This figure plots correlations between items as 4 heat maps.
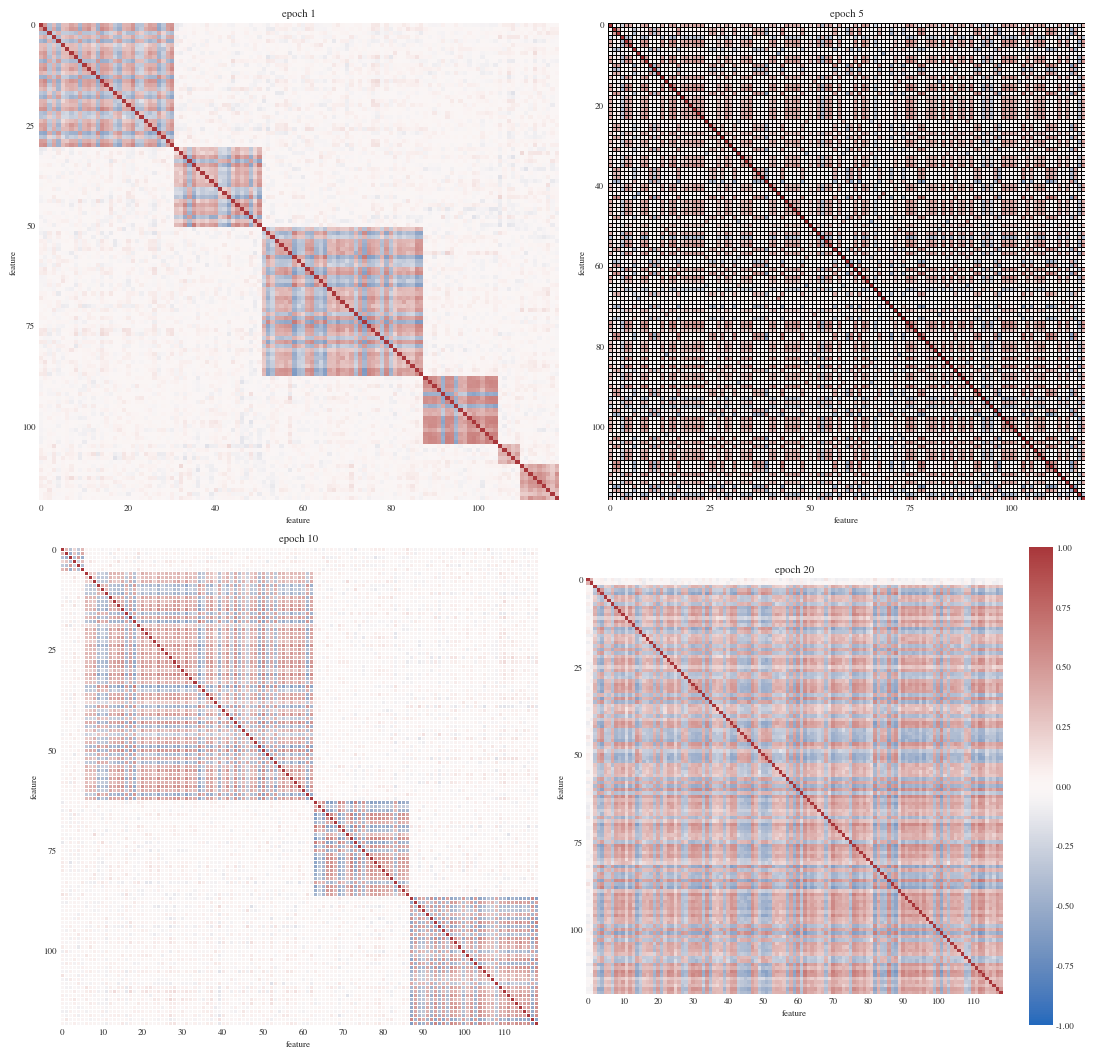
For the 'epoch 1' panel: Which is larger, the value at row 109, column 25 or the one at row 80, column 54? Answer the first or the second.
the first
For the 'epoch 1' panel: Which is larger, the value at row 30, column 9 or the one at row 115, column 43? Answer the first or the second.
the second
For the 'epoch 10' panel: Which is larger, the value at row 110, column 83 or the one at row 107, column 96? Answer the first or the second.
the first
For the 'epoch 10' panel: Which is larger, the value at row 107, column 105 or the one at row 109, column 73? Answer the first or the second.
the first
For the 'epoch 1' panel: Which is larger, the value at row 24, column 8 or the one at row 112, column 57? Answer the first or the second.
the first
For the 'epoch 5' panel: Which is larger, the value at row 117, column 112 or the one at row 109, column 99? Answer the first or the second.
the second
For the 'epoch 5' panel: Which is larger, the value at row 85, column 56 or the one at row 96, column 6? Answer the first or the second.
the first
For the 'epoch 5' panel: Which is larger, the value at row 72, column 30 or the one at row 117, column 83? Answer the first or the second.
the first
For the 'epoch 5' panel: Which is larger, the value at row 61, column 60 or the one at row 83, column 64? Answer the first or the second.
the second
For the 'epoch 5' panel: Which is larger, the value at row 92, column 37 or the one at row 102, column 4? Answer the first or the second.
the first
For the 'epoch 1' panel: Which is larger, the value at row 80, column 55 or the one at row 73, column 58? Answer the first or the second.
the first
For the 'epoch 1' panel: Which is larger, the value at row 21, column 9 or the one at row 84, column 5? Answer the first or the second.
the second
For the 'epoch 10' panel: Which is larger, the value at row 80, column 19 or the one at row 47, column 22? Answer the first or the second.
the second
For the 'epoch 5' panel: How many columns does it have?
119
